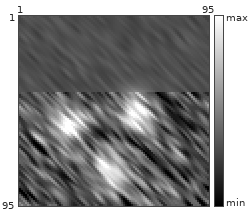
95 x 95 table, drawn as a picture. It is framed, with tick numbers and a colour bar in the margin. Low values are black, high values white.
No single row or column stands out from its neighbours. The top part is calmer, up to a seam about 40% of the way down. There are three bumps. The values are skewed, with a long tail toward high values.
